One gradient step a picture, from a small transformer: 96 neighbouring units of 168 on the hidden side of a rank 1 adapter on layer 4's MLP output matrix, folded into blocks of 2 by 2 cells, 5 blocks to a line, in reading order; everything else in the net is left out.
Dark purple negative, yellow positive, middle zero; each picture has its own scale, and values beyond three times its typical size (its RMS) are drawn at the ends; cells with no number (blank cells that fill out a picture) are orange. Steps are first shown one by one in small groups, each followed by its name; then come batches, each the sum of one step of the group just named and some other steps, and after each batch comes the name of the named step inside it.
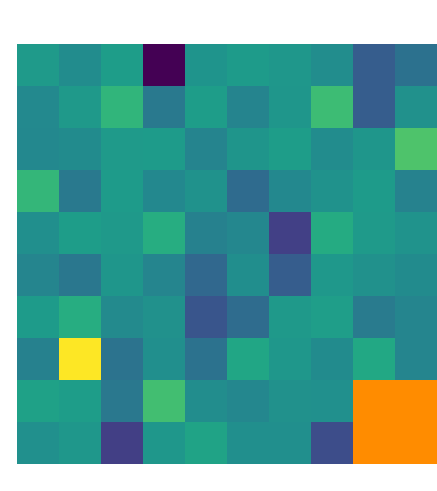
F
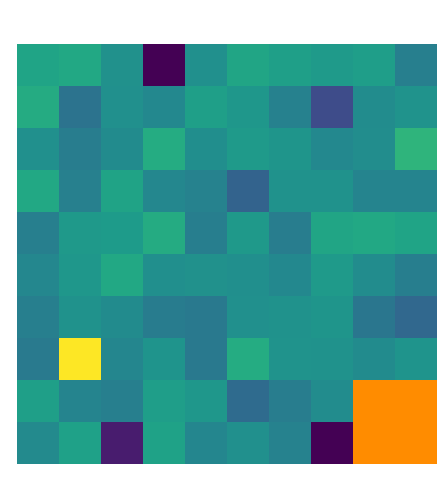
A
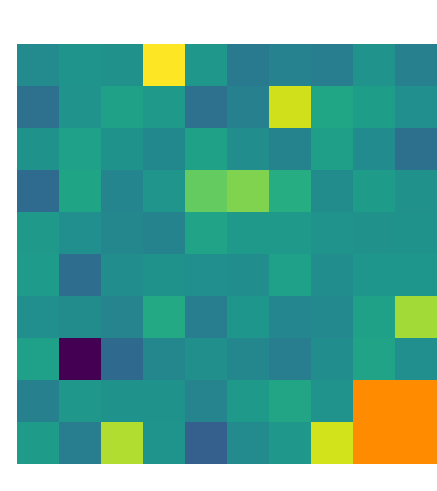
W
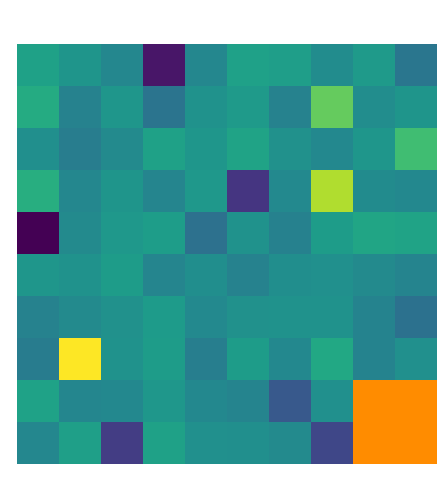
A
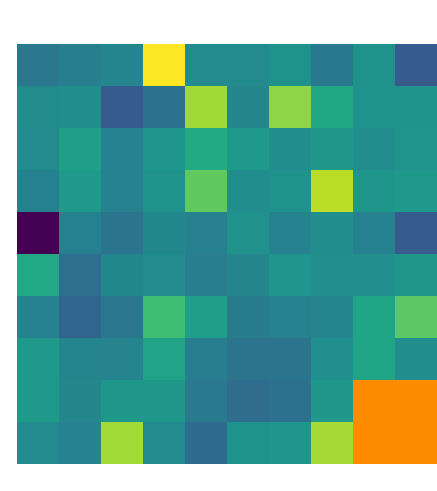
W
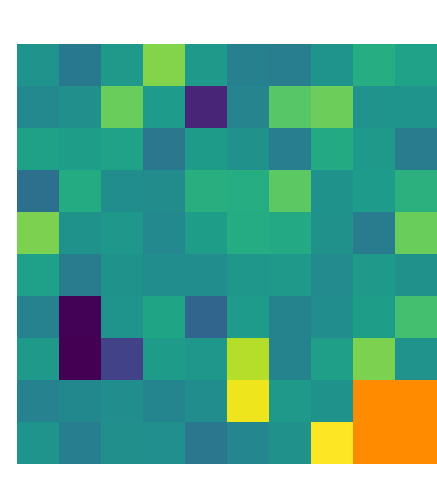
W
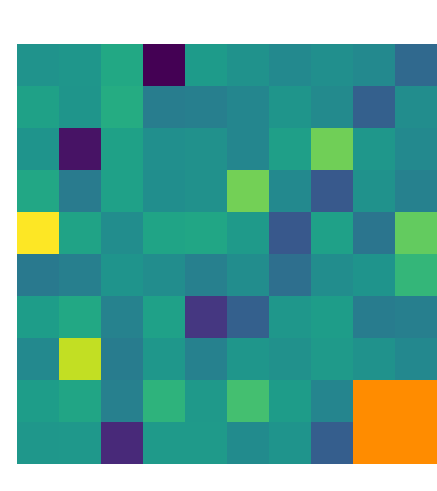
F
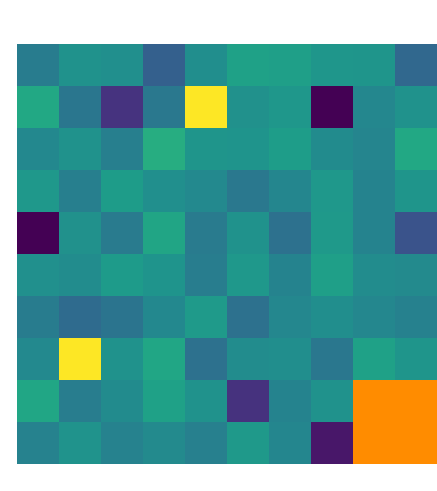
A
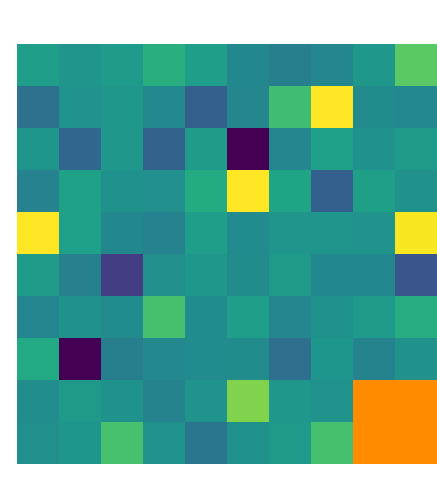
W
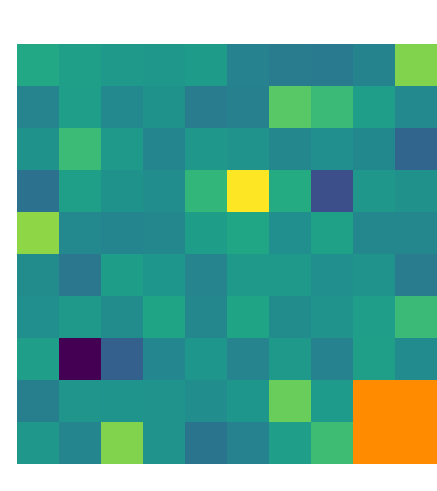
W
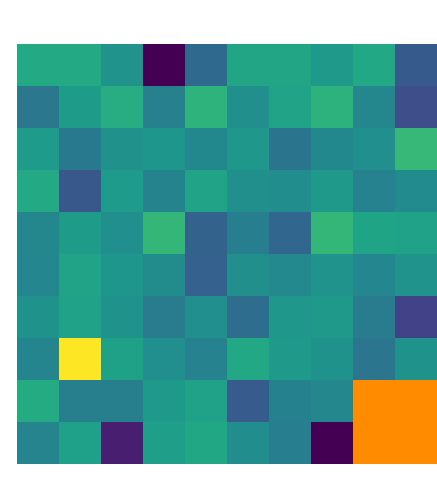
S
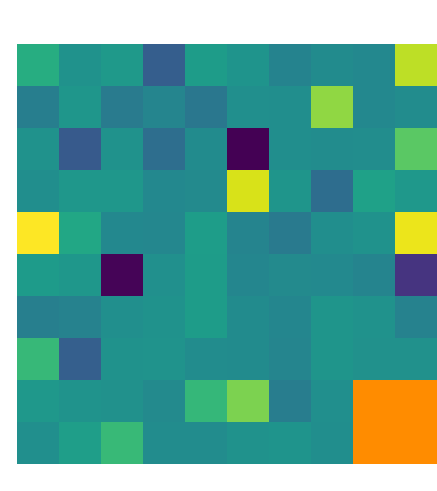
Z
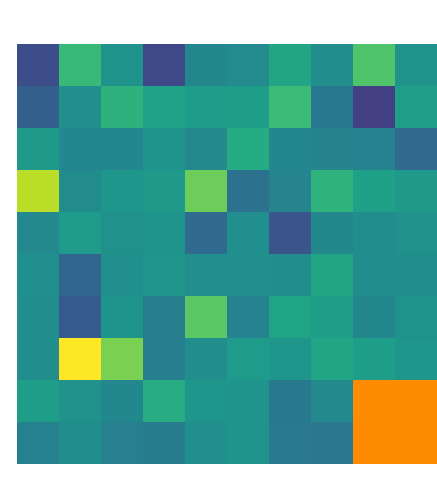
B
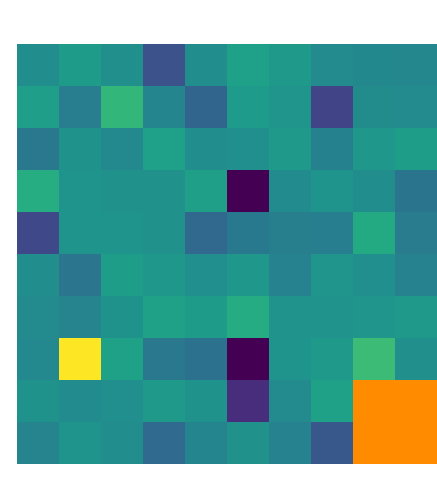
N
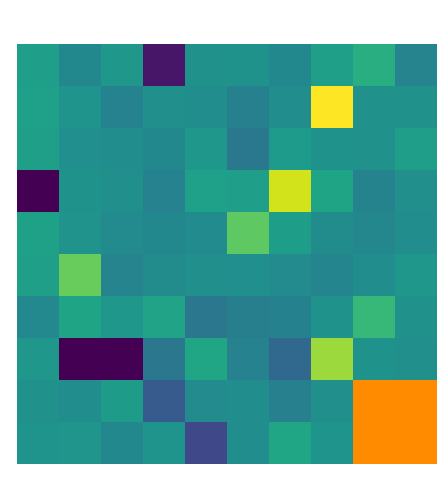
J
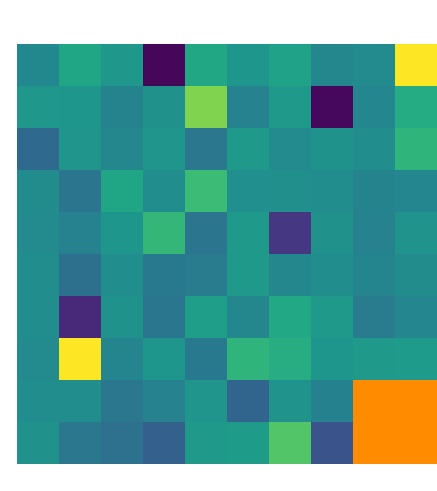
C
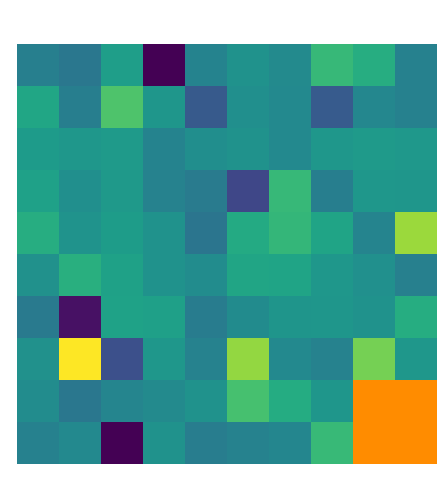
S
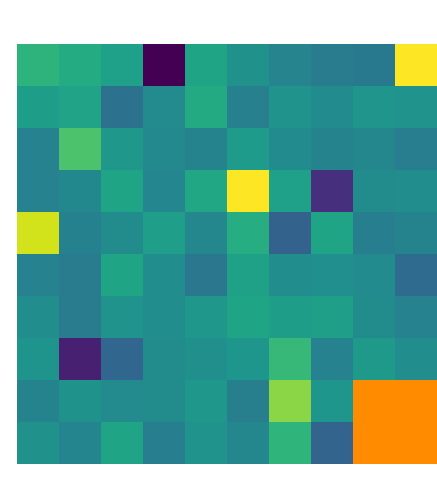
C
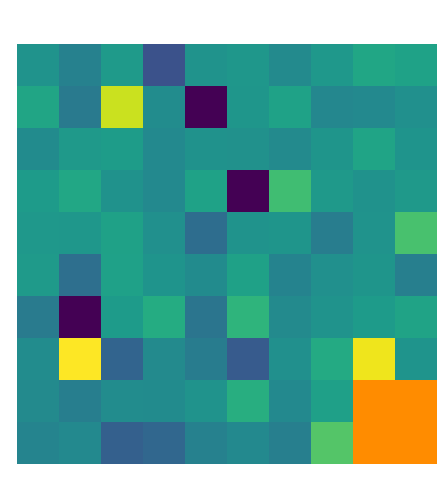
N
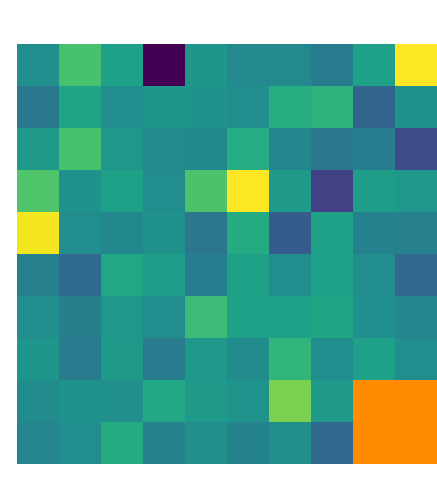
B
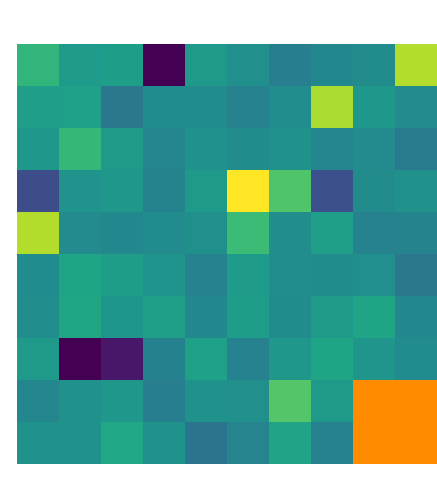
J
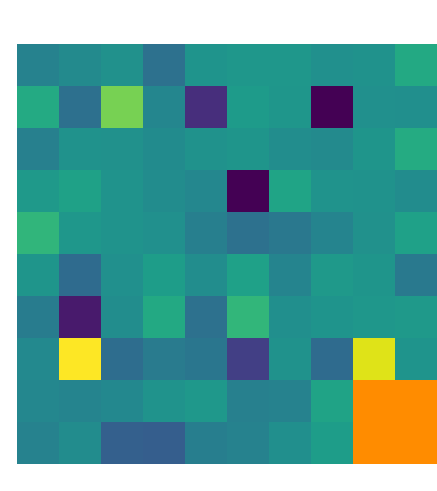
N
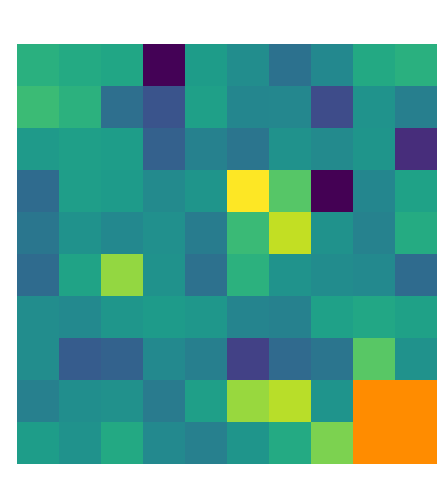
J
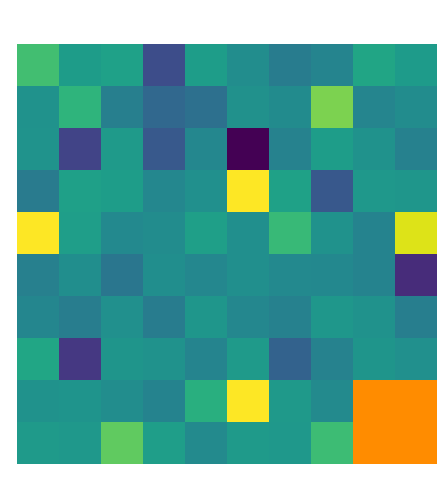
Z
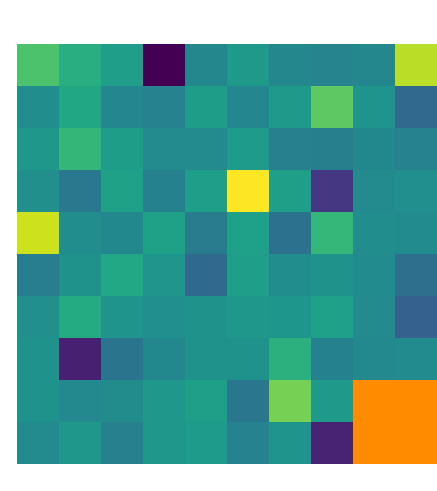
S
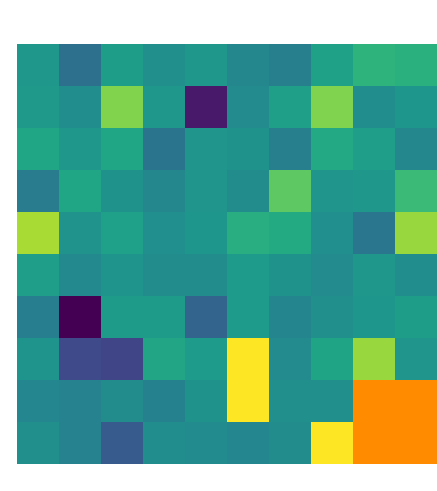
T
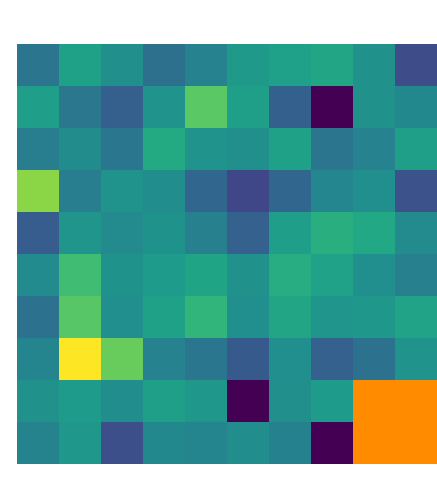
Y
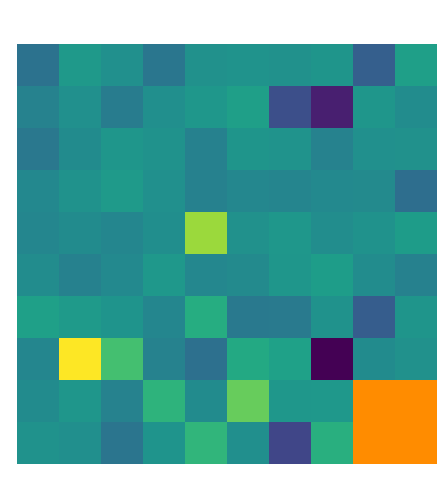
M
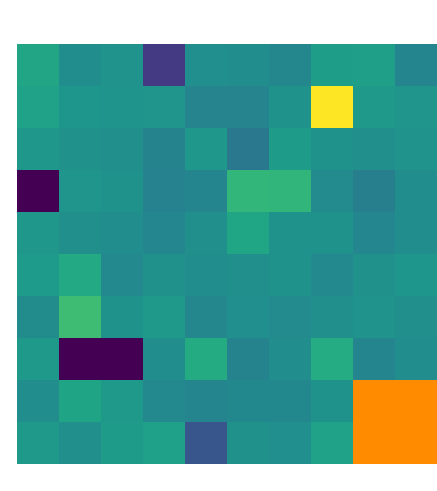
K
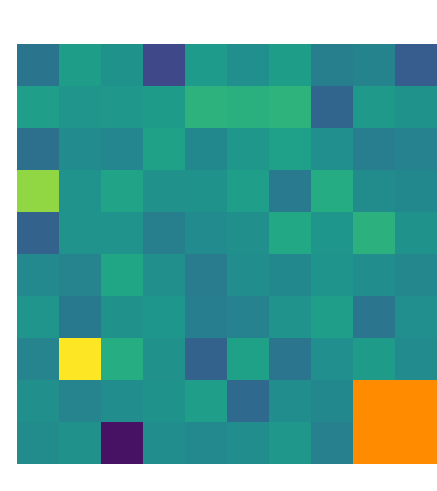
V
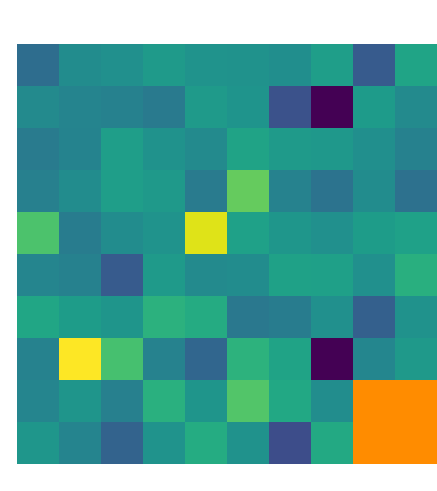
M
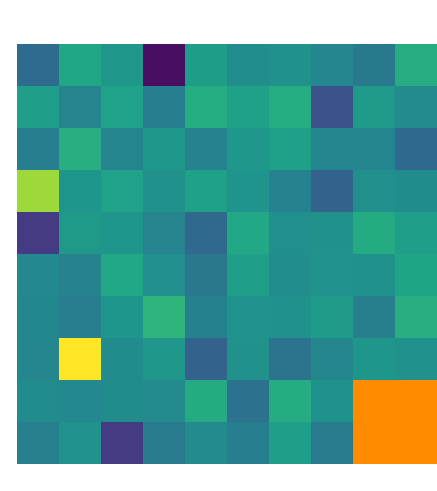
V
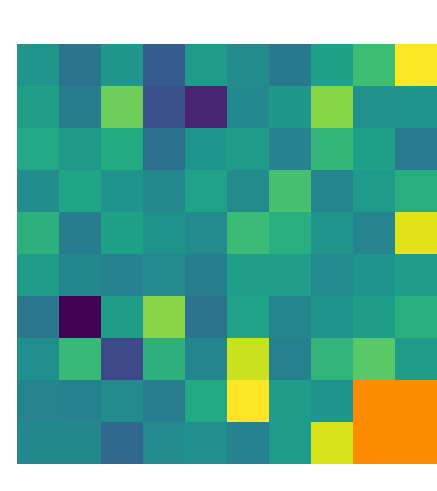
T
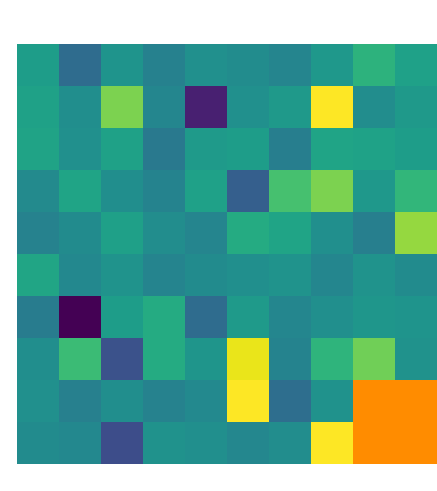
T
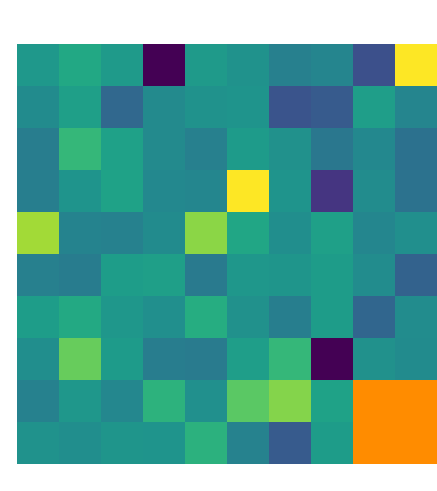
M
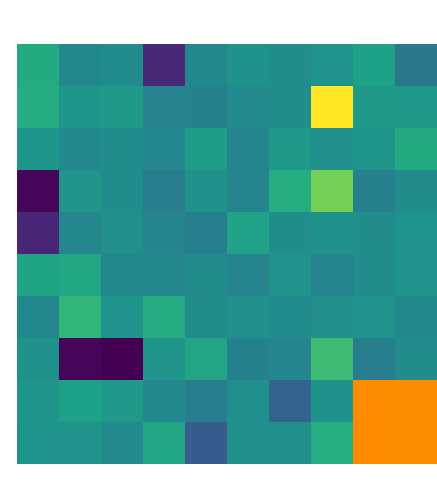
K
